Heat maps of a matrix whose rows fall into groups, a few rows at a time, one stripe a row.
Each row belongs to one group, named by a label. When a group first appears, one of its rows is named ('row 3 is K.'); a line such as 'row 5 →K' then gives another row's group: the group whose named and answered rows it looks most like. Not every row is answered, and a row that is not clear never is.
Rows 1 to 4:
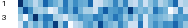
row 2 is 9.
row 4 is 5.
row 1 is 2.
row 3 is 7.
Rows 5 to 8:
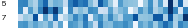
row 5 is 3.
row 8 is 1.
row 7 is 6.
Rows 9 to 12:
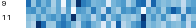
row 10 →1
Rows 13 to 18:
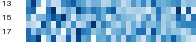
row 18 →9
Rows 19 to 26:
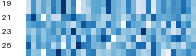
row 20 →5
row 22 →3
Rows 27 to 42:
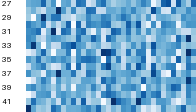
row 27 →6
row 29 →7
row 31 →9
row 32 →3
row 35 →3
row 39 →1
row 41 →9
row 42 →2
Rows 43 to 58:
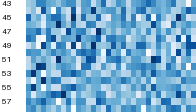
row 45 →2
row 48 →3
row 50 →3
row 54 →7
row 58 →1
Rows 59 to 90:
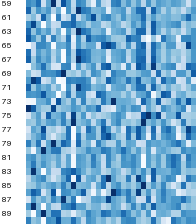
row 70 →9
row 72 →6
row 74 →2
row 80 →7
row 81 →1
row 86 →9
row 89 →7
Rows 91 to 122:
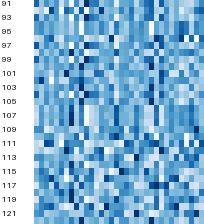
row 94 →1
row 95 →1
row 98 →5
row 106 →5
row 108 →5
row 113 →3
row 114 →5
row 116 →6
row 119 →5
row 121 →3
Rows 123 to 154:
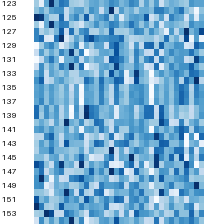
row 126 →7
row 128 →3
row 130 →5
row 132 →5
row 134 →3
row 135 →1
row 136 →1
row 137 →1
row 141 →1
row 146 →2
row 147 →3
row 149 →3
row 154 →5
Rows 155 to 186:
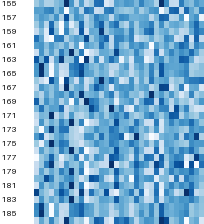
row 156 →6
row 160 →3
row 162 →5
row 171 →6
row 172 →5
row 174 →3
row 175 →7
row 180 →3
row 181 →5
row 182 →2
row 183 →5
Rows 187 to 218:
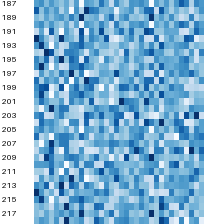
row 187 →1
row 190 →1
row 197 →5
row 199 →9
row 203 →3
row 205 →1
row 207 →7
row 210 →6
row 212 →5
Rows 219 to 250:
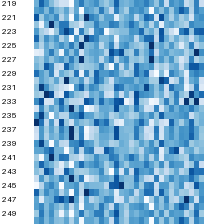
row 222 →7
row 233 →3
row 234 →5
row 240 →6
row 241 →7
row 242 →9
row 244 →5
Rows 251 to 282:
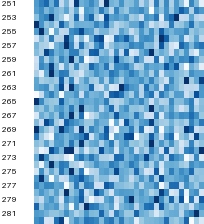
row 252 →1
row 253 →6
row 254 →2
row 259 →5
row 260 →6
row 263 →9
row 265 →2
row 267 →5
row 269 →2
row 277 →6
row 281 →3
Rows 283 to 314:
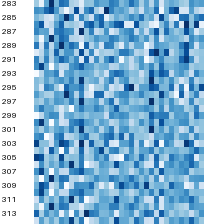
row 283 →7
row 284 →6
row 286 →3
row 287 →2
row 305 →2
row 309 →9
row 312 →7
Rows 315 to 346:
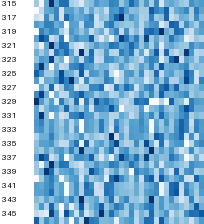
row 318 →6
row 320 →9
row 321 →7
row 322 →2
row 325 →2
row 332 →1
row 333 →1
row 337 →9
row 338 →7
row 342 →6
